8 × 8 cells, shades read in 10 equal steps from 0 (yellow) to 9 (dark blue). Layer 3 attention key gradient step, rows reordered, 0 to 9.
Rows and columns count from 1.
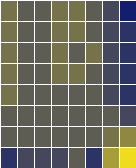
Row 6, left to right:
6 6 6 6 6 6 6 7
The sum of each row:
49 48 48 48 50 49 45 46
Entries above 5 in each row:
5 5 5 5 7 8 6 6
